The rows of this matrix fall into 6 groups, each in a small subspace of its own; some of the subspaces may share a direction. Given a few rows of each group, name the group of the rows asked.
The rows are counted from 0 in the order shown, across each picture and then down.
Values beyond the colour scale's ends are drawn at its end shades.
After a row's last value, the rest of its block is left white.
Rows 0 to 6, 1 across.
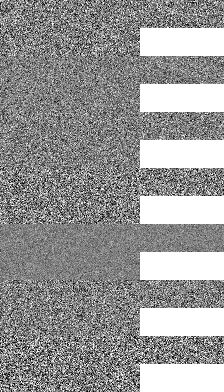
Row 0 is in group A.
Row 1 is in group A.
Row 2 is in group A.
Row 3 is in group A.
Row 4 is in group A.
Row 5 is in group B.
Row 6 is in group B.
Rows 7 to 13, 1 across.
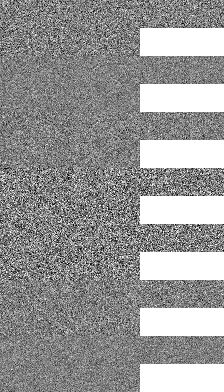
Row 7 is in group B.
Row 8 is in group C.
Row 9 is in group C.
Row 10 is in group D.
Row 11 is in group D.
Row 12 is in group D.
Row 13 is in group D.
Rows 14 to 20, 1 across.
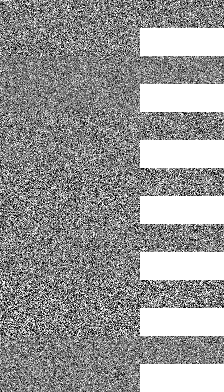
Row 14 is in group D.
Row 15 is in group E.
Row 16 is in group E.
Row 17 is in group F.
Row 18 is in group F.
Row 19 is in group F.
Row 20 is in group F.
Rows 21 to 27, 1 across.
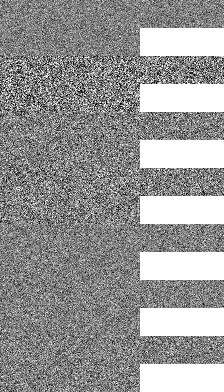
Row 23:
D
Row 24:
C
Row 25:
A
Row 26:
C
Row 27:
D
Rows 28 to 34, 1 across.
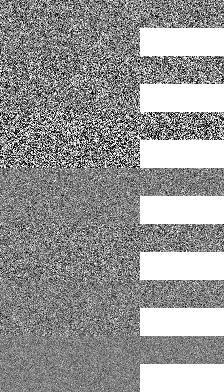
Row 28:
E
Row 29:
E
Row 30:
F
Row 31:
B
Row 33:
D
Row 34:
E
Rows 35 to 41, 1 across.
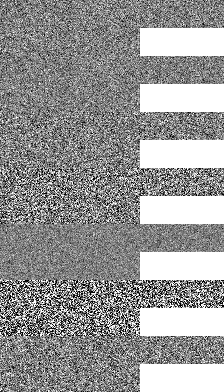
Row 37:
A
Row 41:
C
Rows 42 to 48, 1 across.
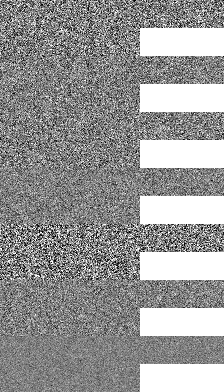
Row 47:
B
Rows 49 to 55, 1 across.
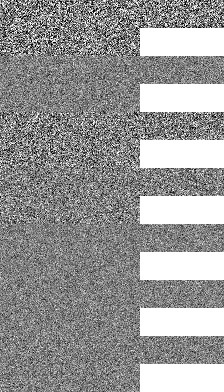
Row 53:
E
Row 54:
D
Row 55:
B
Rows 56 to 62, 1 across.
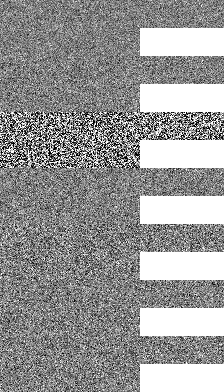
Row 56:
D
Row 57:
D
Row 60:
C
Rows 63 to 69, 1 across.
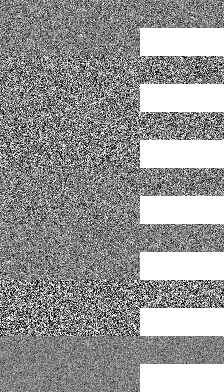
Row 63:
B
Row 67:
C
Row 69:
D
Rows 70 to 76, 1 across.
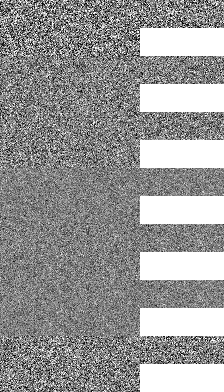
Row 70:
A
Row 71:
B
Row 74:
D
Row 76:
F
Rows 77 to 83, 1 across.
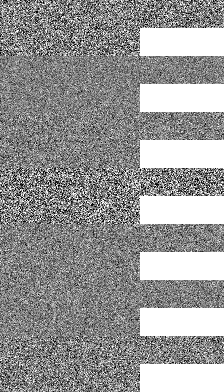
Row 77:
D
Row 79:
A
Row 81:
B
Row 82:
F
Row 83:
F
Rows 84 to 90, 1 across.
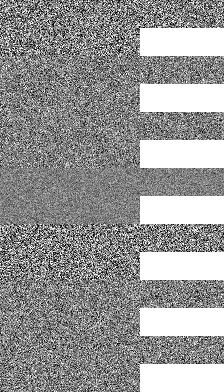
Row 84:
B
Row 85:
C
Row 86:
E
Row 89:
E
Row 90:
B
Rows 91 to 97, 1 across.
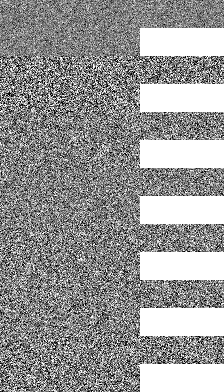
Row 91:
D
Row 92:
C
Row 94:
A
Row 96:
E
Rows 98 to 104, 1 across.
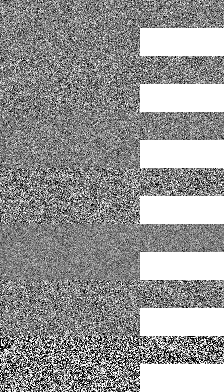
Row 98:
D
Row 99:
D
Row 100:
C
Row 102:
C
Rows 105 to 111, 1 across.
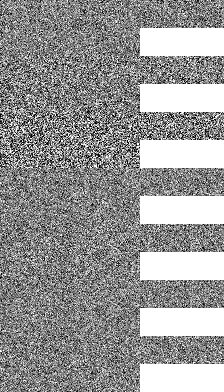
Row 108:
E
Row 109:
C
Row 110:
C
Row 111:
E
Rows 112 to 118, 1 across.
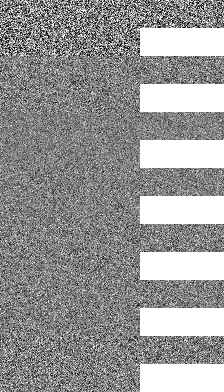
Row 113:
E
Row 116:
E
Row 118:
B
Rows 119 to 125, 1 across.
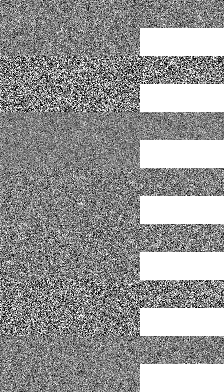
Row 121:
E
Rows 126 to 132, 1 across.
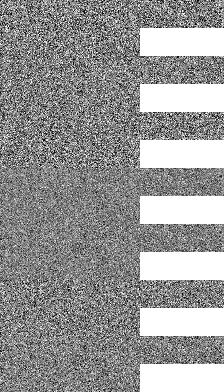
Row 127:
B
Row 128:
F
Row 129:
E
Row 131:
D
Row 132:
E
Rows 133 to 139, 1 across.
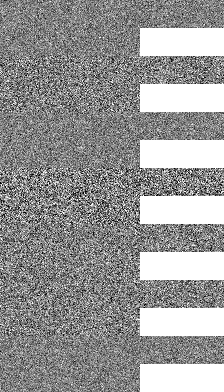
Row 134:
A
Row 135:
B
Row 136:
E
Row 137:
F
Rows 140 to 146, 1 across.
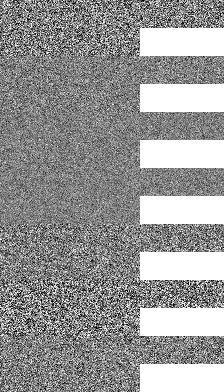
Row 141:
A
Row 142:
C
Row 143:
E
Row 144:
E
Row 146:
B
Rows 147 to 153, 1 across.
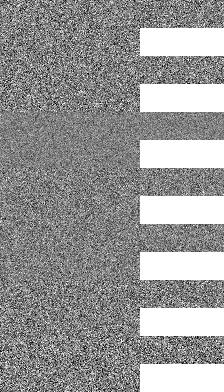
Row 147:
D
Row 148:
B
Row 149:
A
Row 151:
A
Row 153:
E
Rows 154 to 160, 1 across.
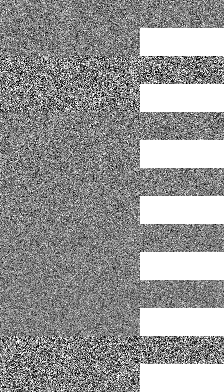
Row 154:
C
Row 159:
B
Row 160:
C
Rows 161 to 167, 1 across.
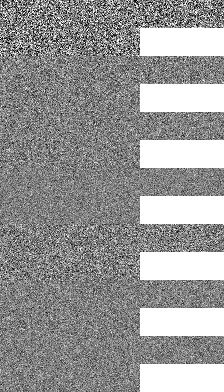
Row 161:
A
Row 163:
C
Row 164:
B
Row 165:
D
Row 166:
C
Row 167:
D
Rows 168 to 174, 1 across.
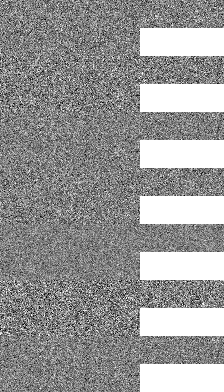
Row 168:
E
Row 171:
D
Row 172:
F
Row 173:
C
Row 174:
F
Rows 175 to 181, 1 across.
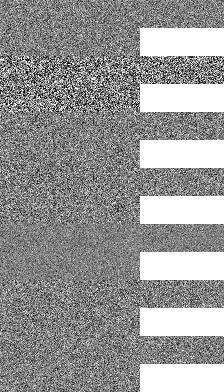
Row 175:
B
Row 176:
D
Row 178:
F
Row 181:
D
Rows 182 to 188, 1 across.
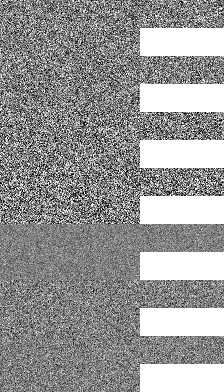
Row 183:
C
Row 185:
E
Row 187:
F
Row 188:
B
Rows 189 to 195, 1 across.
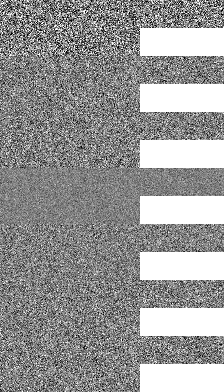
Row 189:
D
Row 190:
D
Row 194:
D
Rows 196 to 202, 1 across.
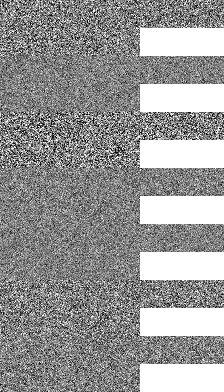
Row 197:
C
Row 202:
C
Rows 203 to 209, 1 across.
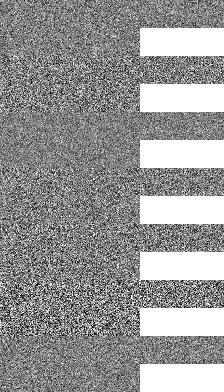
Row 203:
A
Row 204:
B
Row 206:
C
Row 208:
A
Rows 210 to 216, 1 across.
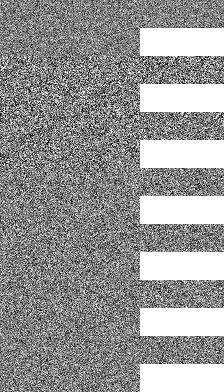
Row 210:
A
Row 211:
A
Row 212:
A
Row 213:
E
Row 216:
A
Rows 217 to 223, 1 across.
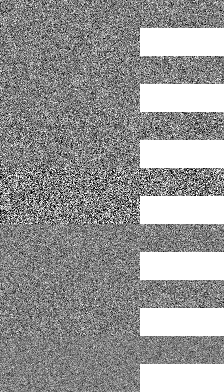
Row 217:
A
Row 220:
A
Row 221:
F
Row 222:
A
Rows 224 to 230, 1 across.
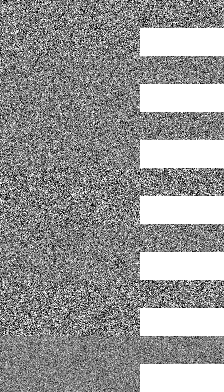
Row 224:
D
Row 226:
A
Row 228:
F
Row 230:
E
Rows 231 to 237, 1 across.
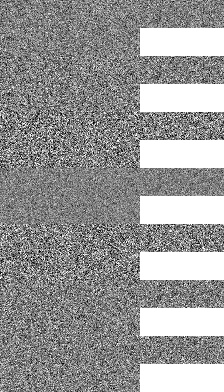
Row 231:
C
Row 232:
C
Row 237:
B
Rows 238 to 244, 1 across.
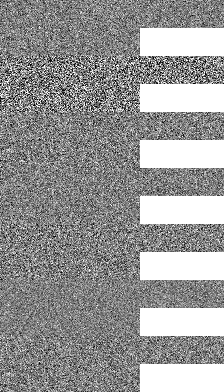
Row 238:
C
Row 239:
A
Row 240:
C
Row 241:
A
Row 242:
F
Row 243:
A
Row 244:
C
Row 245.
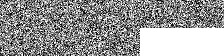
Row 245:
D
